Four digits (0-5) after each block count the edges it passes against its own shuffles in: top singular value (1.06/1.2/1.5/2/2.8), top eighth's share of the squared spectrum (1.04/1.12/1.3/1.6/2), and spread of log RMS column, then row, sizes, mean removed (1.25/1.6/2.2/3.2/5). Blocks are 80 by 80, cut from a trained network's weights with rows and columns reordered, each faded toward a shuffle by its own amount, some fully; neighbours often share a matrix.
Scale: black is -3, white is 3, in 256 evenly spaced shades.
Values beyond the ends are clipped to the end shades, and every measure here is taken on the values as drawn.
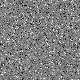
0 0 0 0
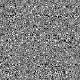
3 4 2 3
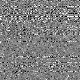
4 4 0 4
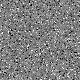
0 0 0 0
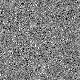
1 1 0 0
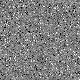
1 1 0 1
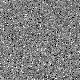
2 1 0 0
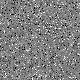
0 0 0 0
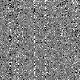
3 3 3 1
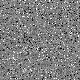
2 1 0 1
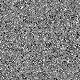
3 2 0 1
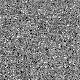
2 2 1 1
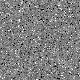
1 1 0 0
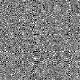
4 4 2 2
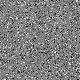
0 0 0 0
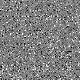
2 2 0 2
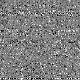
4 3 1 3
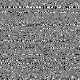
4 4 0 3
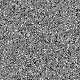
2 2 1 0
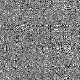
3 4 2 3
